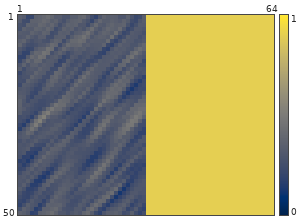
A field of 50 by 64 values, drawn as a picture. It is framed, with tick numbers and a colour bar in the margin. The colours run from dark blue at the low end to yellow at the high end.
The table splits into one row of 2 panels. Panel 1,1: low, slanting up to the right. Panel 1,2: very high, flat.
